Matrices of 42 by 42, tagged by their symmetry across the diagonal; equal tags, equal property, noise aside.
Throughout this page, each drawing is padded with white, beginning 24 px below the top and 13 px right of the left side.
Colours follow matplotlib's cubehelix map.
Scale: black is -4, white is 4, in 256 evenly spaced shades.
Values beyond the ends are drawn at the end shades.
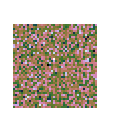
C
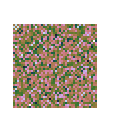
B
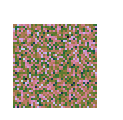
B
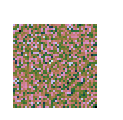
B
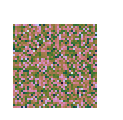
C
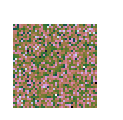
B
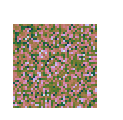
B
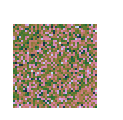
B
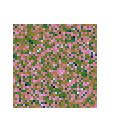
B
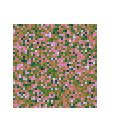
C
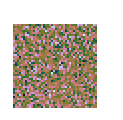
C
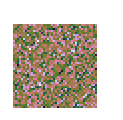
B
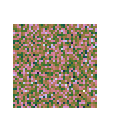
C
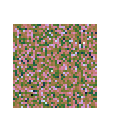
C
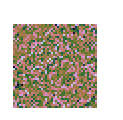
B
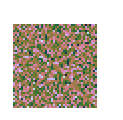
C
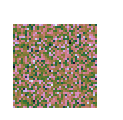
C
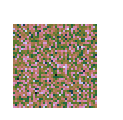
C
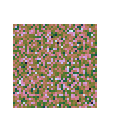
B
